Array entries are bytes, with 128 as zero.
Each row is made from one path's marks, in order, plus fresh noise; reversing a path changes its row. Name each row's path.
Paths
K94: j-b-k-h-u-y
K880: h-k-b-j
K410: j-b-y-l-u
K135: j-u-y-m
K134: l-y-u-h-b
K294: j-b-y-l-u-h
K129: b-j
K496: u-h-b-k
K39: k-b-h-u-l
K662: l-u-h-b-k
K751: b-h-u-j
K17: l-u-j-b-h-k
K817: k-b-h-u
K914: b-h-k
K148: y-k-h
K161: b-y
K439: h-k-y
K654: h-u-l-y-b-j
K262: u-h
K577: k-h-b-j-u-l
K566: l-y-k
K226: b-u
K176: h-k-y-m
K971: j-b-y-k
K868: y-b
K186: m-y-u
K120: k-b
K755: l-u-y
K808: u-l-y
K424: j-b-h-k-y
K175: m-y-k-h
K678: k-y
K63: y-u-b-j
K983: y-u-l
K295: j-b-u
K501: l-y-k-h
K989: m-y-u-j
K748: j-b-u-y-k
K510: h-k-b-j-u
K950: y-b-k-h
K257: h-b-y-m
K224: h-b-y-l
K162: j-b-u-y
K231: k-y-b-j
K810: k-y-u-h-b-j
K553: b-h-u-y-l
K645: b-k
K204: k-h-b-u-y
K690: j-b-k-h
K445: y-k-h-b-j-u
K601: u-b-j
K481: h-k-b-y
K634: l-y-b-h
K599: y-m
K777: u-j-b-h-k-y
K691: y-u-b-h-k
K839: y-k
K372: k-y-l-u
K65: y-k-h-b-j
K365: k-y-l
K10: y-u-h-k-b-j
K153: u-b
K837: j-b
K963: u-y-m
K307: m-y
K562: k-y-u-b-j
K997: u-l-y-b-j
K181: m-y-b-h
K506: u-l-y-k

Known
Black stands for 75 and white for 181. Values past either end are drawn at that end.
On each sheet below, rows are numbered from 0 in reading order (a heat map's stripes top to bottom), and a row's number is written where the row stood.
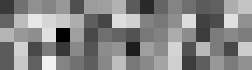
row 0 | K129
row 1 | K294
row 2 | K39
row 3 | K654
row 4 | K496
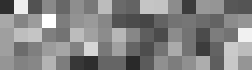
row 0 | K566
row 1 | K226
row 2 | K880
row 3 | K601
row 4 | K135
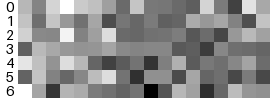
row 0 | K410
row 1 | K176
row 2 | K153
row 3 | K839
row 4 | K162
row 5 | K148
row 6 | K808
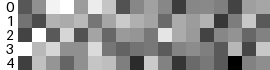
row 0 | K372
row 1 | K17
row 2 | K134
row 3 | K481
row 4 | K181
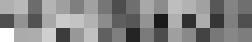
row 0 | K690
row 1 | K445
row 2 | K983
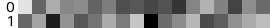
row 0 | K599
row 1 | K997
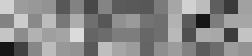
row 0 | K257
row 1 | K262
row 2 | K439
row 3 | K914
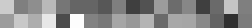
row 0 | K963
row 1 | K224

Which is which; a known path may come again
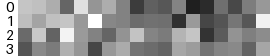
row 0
K307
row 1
K510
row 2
K496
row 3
K645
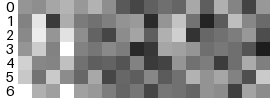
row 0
K678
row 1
K506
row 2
K748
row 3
K204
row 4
K963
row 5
K176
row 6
K295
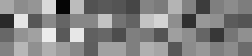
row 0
K39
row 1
K566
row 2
K817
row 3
K971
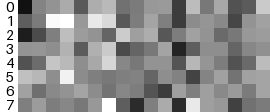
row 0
K231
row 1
K372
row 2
K914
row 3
K868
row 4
K562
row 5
K837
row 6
K161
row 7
K950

